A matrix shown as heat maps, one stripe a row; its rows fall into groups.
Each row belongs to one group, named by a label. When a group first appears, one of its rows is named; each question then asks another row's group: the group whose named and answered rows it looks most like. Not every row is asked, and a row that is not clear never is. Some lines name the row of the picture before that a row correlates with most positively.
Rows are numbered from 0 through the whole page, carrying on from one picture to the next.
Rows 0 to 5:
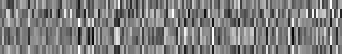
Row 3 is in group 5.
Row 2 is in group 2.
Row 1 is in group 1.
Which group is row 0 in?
5
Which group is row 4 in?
5
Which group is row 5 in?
2
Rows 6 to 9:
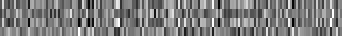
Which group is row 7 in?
1
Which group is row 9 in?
2
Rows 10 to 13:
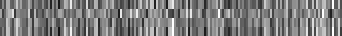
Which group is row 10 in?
1
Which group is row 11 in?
2
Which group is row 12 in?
1
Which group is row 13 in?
1
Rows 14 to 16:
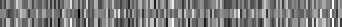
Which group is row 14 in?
1
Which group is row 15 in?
5
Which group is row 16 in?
1
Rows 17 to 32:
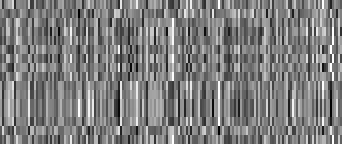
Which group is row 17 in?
2
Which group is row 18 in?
5
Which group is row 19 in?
1
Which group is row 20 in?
1
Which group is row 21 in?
1
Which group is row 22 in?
5
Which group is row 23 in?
1
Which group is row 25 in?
1
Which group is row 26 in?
2
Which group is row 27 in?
2
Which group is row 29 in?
2
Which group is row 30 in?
2
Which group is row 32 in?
1
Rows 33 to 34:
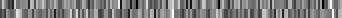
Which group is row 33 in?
5
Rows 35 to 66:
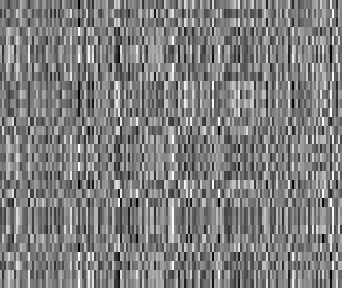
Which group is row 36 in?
1
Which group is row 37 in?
5
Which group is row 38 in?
2
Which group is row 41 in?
2
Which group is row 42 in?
1
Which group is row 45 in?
5
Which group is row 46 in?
5
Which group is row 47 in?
5
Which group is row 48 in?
2
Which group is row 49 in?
5
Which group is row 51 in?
2
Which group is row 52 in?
1
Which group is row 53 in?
2
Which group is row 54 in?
1
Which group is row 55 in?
5
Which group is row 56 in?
2
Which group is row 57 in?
5
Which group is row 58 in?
1
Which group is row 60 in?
1
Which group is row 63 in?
2
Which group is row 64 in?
1
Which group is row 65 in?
2
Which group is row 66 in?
2
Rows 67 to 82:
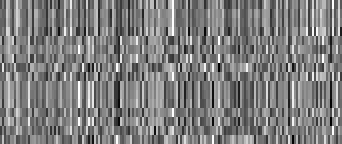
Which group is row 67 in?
1
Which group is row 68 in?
1
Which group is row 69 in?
1
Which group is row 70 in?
1
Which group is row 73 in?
2
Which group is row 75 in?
1
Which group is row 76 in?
2
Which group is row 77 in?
2
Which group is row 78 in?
2
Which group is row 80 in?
2
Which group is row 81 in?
1
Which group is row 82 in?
5
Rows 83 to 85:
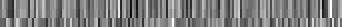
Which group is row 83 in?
5
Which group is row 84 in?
5
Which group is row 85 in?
1
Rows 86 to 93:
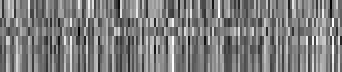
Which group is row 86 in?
2
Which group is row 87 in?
2
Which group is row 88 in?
1
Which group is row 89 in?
5
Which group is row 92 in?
1
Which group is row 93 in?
1
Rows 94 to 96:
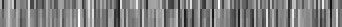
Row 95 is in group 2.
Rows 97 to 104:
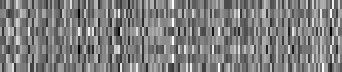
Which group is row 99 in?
1
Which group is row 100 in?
2
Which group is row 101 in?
1
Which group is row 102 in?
5
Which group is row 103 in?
1
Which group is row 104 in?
2
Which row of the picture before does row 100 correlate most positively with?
94
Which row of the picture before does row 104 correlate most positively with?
94
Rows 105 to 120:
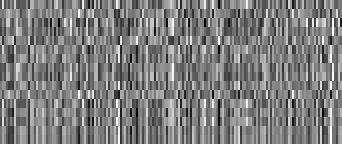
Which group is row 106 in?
2
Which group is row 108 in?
1
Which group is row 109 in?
2
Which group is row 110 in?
5
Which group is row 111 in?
5
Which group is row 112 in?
1
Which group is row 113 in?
1
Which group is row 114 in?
5
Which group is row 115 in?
2
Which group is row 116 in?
5
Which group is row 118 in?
5
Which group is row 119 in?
5
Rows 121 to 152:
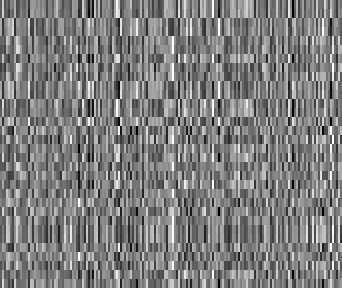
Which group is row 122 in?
5
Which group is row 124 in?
2
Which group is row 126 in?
1
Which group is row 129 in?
1
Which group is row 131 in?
2
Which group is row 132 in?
5
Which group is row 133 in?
5
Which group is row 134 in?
2
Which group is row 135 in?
5
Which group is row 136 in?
1
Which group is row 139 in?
1
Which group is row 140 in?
5
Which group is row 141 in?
5
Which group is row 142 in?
1
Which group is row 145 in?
1
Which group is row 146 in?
1
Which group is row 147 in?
1
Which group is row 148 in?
5
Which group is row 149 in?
2
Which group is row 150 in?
1
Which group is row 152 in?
5
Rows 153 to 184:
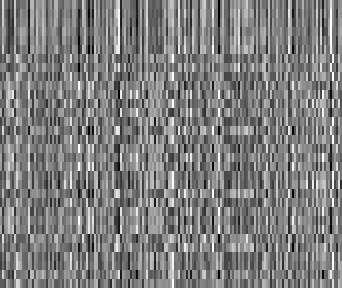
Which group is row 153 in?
5
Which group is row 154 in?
5
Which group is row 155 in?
5
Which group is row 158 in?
5
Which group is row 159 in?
1
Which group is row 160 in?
5
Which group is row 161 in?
1
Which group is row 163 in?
2
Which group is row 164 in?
1
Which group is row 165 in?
2
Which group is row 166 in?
1
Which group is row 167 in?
5
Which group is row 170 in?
2
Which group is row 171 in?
2
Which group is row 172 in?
1
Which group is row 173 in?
1
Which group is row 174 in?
5
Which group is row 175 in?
1
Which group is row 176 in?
2
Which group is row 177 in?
2
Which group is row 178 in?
2
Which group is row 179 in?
5
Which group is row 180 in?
5
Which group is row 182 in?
1
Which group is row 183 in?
5
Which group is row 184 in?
1
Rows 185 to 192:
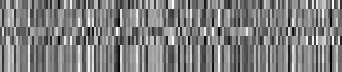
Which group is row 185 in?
1
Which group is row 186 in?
2
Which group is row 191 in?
2
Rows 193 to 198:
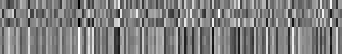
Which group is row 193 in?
5
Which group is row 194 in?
2
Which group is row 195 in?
5
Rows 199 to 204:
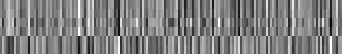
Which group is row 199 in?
2
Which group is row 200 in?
2
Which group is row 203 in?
5
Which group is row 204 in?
5
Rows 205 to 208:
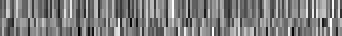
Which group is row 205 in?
1
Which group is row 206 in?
1
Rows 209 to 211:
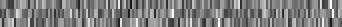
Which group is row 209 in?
5
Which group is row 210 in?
1
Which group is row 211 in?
2
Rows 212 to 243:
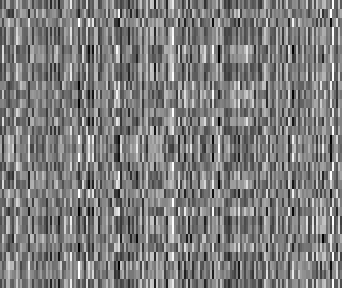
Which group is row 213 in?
5
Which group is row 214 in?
2
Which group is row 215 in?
1
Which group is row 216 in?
1
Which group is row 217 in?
5
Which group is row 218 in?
5
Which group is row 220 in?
1
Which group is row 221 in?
5
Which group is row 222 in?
5
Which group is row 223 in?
5
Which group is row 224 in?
1
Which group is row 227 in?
2
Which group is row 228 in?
2
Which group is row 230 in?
1
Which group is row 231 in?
5
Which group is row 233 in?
2
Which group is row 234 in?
1
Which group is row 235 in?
5
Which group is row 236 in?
1
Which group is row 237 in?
1
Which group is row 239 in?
5
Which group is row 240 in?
1
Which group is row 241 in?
2
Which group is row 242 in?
2
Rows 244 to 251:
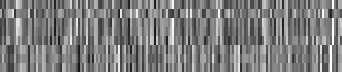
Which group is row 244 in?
1
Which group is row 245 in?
2
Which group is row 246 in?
1
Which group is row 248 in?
1
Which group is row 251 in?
5
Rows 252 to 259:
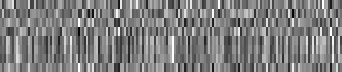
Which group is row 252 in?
2
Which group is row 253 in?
5
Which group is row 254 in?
2
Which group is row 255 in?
5
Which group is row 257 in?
1
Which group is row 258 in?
1
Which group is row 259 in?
2
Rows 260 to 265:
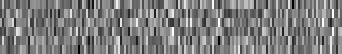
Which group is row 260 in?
5
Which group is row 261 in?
1
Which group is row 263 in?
1
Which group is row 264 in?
5
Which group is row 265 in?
5
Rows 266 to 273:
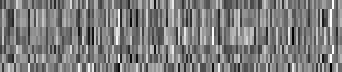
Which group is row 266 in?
1
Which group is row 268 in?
5
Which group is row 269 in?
5
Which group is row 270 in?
5
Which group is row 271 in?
1
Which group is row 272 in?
5
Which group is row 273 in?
2
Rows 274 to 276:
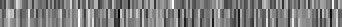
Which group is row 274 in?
1
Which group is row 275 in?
2
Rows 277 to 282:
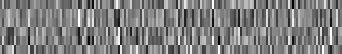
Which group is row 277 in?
5
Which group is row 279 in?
2
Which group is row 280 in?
5
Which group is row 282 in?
2
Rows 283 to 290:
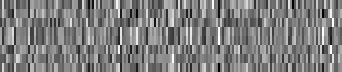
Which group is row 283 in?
5
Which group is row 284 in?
5
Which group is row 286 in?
2
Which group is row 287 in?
2
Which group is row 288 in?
5
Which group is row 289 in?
1
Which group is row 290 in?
5
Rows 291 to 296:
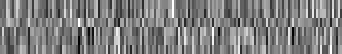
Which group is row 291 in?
1
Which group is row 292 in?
1
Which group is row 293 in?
2
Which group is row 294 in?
5
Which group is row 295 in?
5
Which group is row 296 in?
5
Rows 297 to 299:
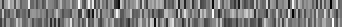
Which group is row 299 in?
1
